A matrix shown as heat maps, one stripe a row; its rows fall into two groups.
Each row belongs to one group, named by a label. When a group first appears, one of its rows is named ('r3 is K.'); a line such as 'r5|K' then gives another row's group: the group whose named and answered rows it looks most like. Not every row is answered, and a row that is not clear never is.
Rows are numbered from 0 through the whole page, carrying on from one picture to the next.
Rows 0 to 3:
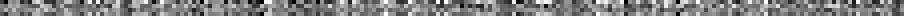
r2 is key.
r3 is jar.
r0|jar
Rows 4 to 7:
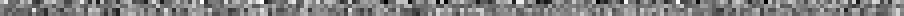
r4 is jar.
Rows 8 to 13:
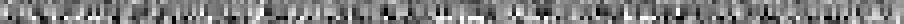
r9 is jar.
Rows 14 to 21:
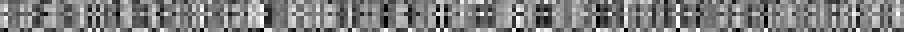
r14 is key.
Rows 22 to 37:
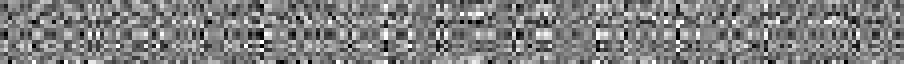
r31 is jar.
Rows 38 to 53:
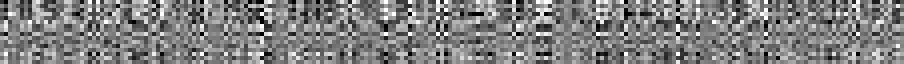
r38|jar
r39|key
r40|jar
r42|jar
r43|key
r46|jar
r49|key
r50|key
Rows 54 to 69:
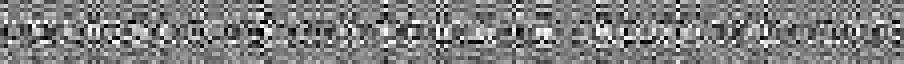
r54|jar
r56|jar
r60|key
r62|jar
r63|key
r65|jar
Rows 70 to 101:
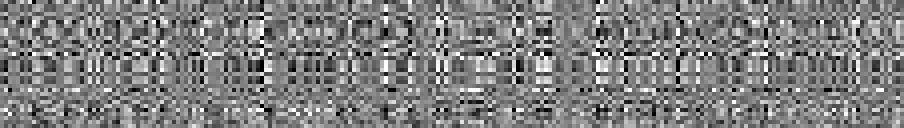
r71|jar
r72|jar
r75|key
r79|key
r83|key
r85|jar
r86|jar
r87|jar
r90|jar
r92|key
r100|key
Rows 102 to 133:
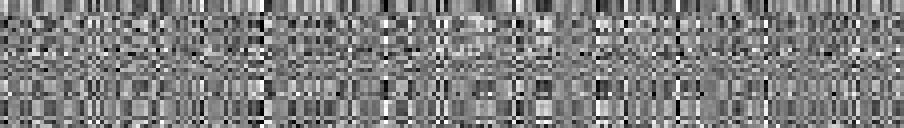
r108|jar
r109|key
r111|jar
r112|jar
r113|key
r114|key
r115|key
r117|jar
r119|key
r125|key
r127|jar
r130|jar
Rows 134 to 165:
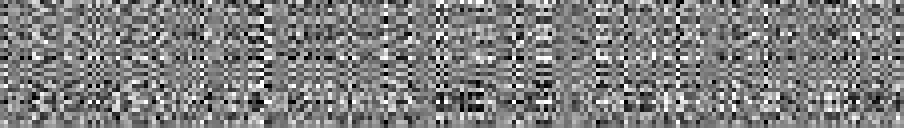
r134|key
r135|jar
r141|key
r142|key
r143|jar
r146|jar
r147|key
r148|jar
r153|jar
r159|jar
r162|key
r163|key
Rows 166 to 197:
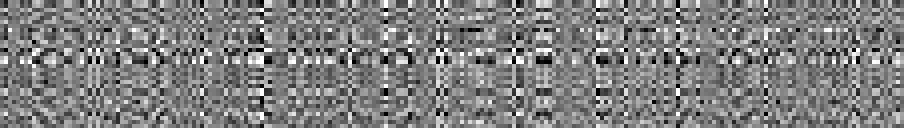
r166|jar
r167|jar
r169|jar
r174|jar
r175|jar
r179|key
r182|key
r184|key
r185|jar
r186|key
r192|jar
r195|key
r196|key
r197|jar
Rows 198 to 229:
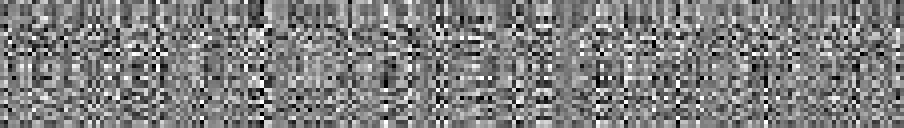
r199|jar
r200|jar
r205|key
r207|key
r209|key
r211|key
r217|key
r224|jar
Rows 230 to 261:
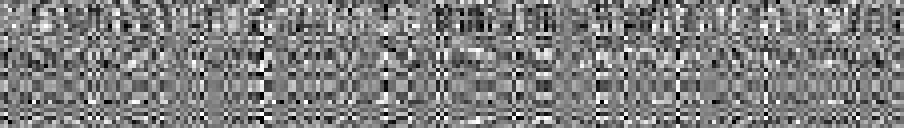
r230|key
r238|jar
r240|key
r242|key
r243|jar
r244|jar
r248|jar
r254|jar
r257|jar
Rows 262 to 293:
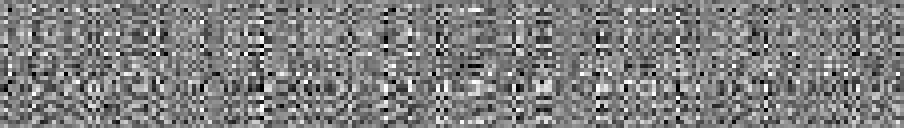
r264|key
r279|jar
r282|key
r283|jar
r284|jar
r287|jar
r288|key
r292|key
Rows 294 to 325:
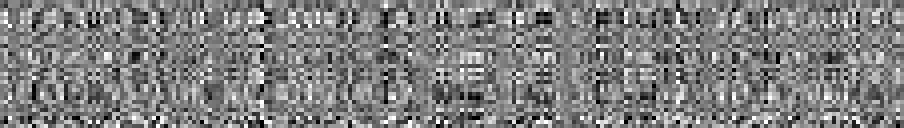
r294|jar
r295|jar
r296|key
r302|key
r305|jar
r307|key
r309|key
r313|key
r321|key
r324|jar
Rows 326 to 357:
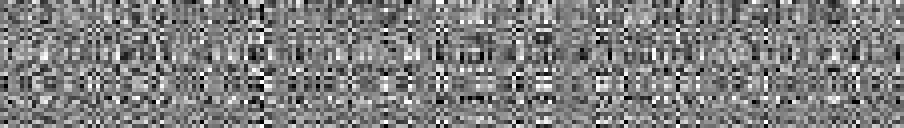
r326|key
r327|key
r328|jar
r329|key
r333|jar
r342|key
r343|key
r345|jar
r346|key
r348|jar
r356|jar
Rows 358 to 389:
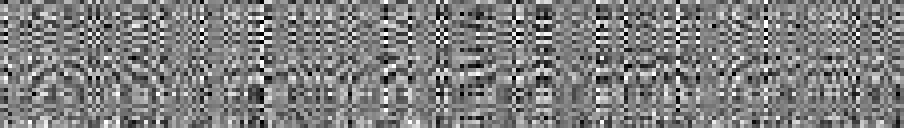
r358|jar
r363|jar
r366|jar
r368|jar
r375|jar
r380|jar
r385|jar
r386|key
